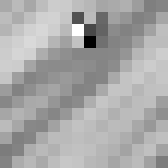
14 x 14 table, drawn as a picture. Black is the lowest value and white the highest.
Values change most from cell to cell in the top middle. The bottom middle is the calmest part. The grain runs diagonally up to the right. No overall slope runs across the table. The values are skewed, with a long tail toward low values. An odd patch, rougher than its surroundings, sits in the top middle.
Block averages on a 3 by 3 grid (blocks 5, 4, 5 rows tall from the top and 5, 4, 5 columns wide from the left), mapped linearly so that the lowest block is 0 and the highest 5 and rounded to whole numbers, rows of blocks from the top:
5 0 1
1 0 4
1 4 3
